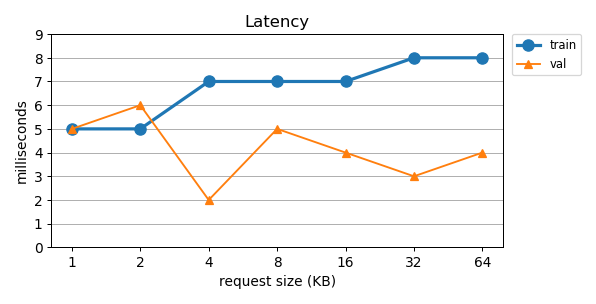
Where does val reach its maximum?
2
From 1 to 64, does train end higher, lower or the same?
higher
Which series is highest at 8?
train
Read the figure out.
Title: Latency
x-axis: request size (KB), ticks 1 2 4 8 16 32 64
y-axis: milliseconds, ticks 0 1 2 3 4 5 6 7 8 9
Legend: train, val
Values:
train: 5 5 7 7 7 8 8
val: 5 6 2 5 4 3 4
